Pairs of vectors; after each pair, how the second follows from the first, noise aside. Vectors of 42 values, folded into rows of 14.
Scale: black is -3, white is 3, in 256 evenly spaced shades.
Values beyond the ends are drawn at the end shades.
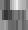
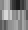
negated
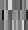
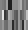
negated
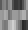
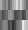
negated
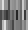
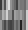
wrapped around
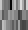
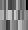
wrapped around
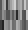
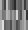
negated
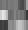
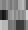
negated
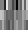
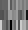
wrapped around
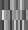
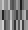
negated
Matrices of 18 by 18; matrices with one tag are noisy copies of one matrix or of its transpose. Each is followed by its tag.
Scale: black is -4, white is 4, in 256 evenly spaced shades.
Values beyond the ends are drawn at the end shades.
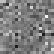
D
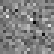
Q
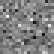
Q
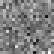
D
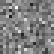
Q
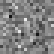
Q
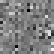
D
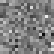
D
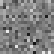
D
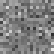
D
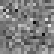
Q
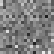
D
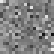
D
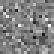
Q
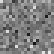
D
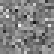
Q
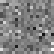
D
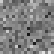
D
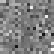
D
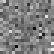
D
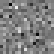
Q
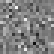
Q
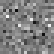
Q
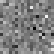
D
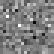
Q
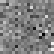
D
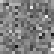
D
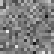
D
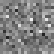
Q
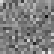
D
